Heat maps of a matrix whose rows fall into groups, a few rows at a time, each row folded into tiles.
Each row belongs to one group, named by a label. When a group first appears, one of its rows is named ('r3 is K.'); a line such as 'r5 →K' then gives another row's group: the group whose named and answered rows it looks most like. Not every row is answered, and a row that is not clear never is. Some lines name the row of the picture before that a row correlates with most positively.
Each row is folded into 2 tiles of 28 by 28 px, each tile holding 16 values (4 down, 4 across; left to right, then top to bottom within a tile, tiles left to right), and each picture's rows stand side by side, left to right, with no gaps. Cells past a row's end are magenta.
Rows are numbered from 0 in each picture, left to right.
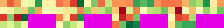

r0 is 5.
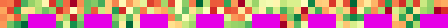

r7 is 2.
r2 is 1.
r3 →2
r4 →5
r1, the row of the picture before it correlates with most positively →0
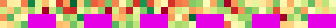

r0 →2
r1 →1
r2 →1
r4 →1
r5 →2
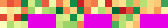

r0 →5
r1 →1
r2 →1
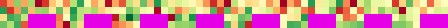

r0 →1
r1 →2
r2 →2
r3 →1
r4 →1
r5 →5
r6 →5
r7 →1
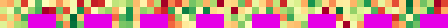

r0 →2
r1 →1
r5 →2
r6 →2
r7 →2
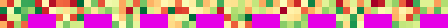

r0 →2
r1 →5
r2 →1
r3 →1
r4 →2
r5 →5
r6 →1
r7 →5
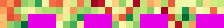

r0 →5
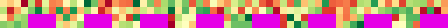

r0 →1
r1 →2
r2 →5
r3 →2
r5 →2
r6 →5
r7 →2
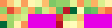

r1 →2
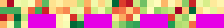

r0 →2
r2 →5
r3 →1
